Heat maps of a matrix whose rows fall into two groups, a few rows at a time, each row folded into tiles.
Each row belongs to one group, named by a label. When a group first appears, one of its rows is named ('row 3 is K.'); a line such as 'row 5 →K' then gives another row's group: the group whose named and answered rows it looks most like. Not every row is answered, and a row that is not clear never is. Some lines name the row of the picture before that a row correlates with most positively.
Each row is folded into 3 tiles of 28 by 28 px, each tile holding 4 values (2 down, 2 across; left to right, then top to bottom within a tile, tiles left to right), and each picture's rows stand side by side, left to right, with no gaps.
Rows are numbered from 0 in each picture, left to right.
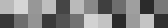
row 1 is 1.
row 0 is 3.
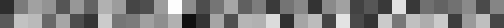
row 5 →1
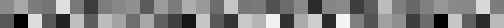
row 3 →1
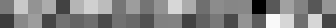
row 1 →3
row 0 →3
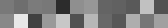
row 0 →1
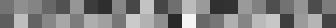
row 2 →1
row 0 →1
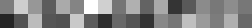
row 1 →3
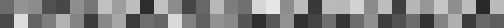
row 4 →3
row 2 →1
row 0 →1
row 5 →3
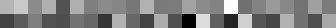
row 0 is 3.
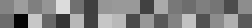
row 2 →1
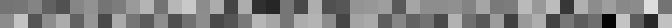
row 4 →3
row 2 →3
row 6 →3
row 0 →1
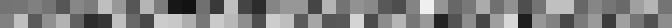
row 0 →1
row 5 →3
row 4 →1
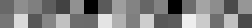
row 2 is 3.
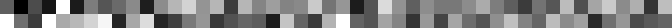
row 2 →3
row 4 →1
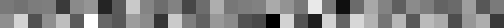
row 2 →1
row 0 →1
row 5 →1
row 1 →1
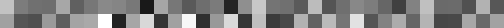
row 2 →1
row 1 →1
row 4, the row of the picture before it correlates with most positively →0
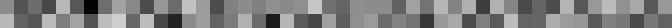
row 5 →3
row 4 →3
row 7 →3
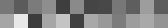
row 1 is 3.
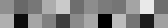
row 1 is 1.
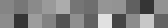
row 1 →1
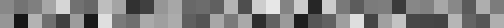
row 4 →1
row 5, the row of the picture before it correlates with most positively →0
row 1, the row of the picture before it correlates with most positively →1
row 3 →3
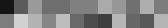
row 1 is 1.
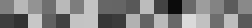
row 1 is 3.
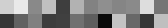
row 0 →3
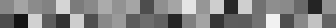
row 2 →3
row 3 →1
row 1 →3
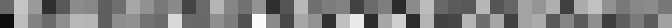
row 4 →1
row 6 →3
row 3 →1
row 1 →1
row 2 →1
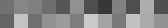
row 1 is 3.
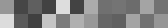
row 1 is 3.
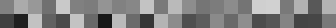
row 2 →3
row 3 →3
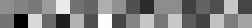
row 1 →1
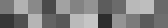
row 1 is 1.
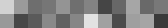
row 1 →1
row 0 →3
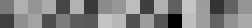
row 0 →3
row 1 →3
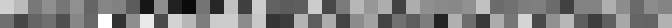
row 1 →1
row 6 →1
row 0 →3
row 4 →3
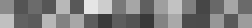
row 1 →3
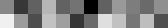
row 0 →1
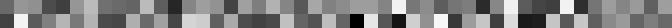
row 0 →1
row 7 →3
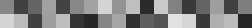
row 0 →1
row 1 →3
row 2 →1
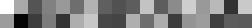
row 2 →3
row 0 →3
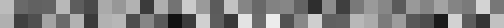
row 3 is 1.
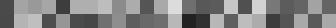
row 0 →3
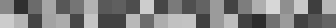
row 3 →3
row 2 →1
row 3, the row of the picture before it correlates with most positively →1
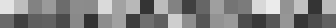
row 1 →3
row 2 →1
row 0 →3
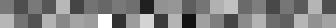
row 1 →1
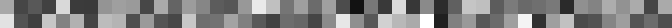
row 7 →3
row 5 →1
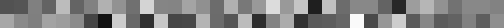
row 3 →3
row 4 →1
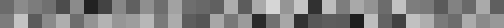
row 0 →1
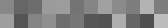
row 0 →1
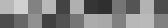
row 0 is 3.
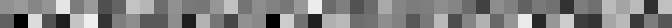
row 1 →1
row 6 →1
